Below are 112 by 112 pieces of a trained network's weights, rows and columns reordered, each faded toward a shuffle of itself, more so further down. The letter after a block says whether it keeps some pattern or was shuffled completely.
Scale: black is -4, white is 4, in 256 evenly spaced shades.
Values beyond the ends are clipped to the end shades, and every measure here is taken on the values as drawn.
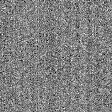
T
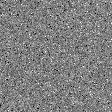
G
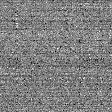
T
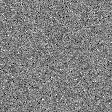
G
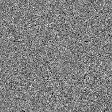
T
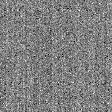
T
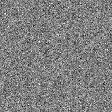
T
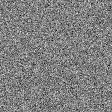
G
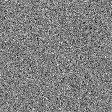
G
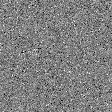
G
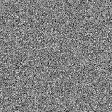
T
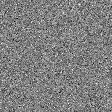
G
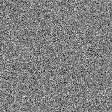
T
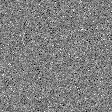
G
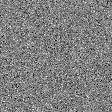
G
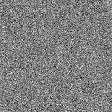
T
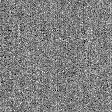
T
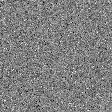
G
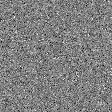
G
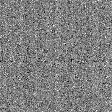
T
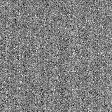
T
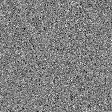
T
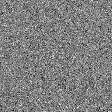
T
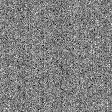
T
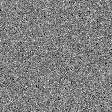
G
